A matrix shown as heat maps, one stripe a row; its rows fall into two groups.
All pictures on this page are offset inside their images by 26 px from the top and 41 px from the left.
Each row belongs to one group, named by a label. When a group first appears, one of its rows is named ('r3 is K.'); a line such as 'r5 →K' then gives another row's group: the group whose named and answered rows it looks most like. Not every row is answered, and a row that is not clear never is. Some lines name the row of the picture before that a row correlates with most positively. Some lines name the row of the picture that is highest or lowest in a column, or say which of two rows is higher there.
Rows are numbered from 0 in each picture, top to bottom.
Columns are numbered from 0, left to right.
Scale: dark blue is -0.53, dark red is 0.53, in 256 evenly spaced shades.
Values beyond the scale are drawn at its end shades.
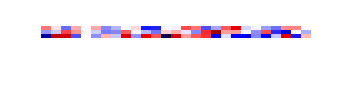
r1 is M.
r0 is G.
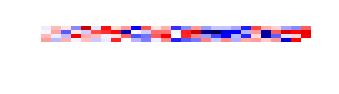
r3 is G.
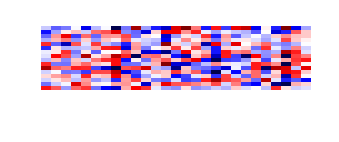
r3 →G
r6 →G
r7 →G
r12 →G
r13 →M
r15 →M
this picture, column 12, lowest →6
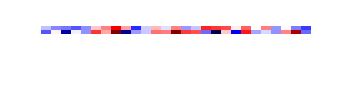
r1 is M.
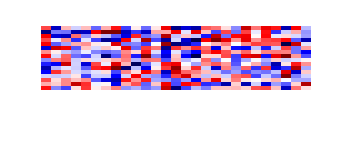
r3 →M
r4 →G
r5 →G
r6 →M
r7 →M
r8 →G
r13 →M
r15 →G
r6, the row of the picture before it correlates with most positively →0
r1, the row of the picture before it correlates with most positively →1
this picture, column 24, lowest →4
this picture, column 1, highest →5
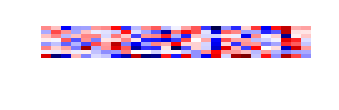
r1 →G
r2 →G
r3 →G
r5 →G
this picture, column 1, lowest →7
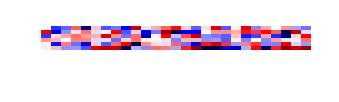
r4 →M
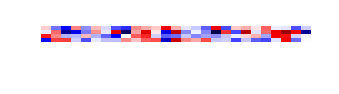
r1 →M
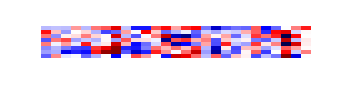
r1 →M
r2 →G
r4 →G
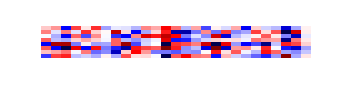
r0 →G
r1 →G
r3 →G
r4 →G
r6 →M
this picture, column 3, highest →5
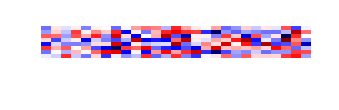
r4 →M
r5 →M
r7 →M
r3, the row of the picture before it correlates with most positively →7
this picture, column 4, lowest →3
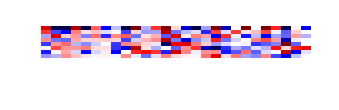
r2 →G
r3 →G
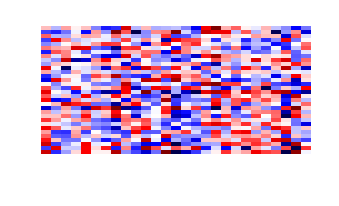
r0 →M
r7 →M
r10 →M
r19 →M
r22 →G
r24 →M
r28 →M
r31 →G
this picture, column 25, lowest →30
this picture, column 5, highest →20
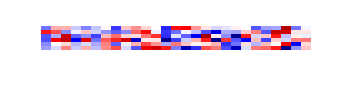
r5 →G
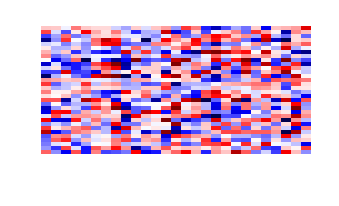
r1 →G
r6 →M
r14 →G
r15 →G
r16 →M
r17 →M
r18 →G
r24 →M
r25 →M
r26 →G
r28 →G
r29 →M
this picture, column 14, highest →8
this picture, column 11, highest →21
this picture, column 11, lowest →18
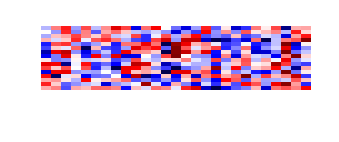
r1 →G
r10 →M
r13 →G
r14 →M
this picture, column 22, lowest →3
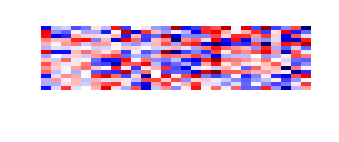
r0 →M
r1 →M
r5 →M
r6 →G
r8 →M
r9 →M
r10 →G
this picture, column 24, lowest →10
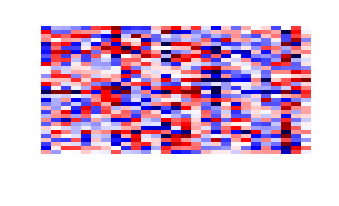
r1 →G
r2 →M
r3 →G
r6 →G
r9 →M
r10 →M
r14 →M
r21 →G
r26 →G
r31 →G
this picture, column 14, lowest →26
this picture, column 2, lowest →23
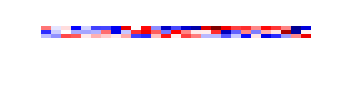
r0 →M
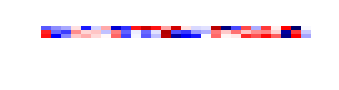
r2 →G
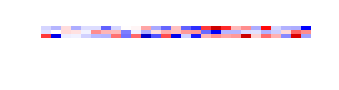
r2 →G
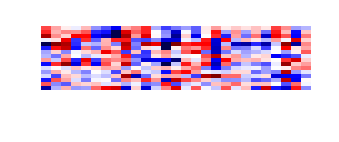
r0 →M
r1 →M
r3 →G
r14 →G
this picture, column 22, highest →15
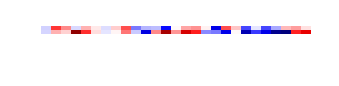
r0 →G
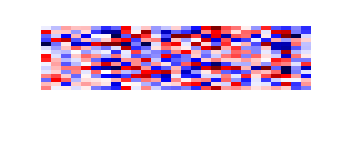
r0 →M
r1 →M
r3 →G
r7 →G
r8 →M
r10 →M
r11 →G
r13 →G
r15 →M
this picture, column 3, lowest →4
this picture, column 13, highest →2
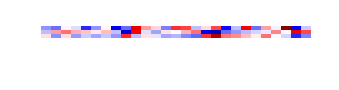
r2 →M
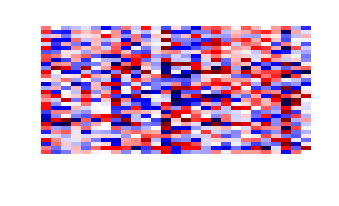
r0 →M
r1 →G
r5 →G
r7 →M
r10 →G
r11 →M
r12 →G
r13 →M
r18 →G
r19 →G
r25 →G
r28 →M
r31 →G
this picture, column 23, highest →17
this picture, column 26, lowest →11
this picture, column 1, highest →10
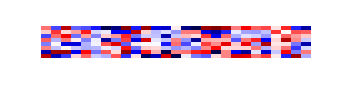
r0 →M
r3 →M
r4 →M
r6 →G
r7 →G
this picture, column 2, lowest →4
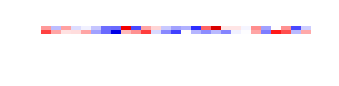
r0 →M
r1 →M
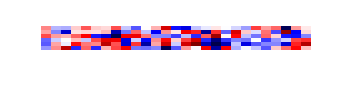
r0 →G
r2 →M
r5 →G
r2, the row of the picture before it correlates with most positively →0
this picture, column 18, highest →5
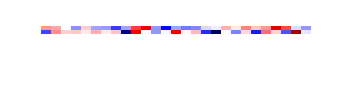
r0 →M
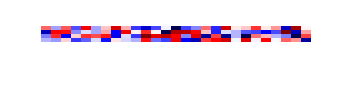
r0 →G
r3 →M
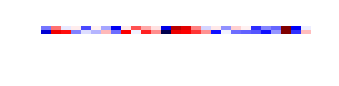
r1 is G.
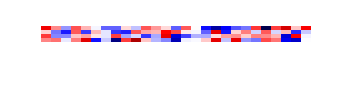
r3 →M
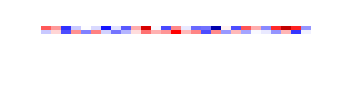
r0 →M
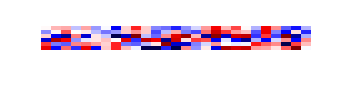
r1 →M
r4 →G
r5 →G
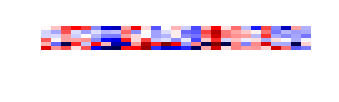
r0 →M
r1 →M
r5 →M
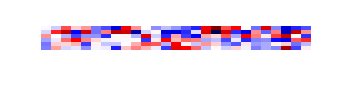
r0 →M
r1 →G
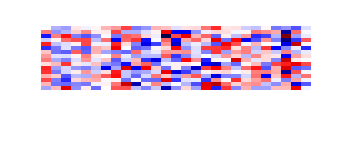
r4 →G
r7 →G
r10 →M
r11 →G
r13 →G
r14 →M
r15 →G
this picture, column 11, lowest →8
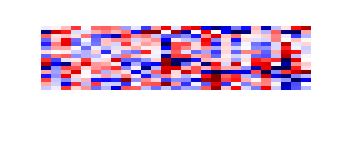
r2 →M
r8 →G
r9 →G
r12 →M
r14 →G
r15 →M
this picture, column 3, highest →11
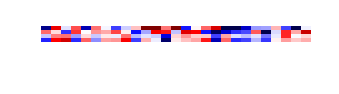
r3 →G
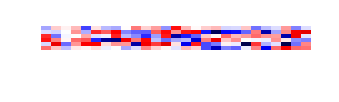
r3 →M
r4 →G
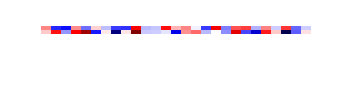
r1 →M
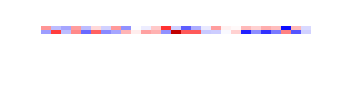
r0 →G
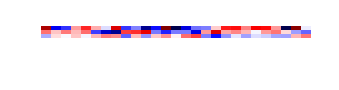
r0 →G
